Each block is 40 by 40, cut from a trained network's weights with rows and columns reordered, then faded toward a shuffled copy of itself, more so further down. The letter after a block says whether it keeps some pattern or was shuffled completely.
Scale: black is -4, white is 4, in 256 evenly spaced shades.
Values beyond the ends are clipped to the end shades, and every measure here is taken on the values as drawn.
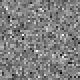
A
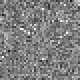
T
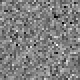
A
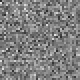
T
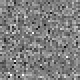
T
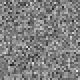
A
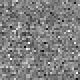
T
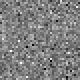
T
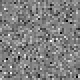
A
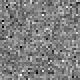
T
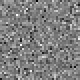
A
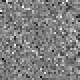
T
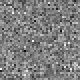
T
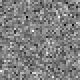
A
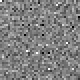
T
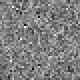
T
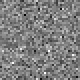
A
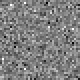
A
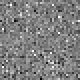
T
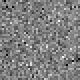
A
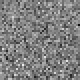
A
